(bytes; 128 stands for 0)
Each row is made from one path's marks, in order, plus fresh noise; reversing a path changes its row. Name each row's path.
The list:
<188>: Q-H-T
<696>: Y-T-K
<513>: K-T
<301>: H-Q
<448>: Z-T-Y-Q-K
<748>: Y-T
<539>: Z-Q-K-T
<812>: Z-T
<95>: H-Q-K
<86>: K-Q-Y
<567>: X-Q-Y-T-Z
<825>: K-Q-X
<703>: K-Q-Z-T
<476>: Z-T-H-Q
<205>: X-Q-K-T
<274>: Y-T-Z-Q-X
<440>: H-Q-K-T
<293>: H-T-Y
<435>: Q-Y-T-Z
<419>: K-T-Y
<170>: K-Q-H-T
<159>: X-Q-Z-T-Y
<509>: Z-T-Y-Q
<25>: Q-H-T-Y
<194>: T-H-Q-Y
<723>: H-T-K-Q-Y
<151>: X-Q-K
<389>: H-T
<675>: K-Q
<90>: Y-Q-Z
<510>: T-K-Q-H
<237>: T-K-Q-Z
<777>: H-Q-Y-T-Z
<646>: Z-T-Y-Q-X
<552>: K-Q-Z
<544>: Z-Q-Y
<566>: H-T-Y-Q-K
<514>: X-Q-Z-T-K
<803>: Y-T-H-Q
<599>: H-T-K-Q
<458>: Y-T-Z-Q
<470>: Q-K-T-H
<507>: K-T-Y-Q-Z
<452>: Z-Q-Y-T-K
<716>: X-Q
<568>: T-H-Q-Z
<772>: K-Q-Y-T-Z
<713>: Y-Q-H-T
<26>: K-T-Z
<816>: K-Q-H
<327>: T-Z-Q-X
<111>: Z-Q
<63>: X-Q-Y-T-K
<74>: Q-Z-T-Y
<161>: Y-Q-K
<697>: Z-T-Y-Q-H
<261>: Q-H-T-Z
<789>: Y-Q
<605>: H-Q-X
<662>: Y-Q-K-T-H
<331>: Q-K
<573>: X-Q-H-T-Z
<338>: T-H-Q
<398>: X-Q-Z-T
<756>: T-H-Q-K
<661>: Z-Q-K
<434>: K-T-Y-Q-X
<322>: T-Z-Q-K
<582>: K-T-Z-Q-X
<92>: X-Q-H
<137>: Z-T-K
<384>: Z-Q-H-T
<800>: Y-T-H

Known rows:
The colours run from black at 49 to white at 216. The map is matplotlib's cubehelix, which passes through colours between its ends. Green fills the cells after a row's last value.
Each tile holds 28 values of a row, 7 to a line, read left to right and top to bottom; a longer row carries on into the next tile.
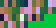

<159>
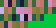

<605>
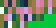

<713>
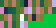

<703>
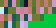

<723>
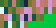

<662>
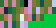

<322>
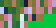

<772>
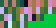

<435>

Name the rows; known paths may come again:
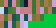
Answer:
<599>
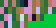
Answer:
<74>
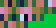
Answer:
<92>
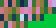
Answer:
<573>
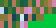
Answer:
<816>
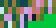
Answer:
<789>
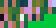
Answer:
<398>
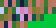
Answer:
<301>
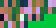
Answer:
<159>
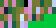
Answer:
<322>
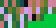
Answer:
<435>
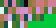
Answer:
<803>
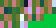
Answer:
<582>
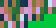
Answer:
<567>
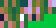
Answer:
<514>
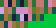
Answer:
<605>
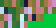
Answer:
<772>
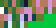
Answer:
<662>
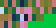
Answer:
<95>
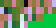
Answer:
<507>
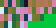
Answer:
<566>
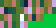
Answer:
<703>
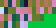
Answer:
<723>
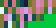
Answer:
<713>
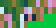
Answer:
<86>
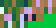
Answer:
<161>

